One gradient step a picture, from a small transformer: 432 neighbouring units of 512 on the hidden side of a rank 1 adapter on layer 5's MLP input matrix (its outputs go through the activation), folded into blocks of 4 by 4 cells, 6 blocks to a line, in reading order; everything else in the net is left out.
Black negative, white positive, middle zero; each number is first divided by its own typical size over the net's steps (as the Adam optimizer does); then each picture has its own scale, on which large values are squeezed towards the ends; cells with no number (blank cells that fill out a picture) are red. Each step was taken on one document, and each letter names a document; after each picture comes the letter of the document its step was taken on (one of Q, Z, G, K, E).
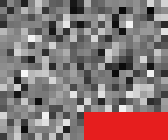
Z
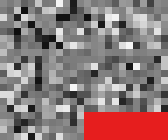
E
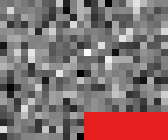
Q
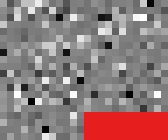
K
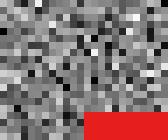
Z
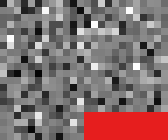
E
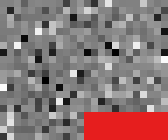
Q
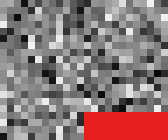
Z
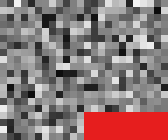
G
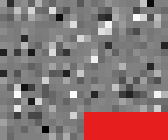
K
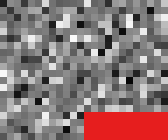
Z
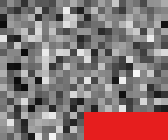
Z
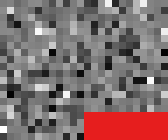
Q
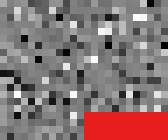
K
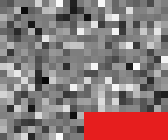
E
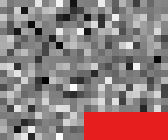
E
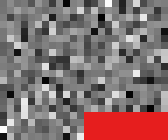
Q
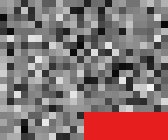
Z
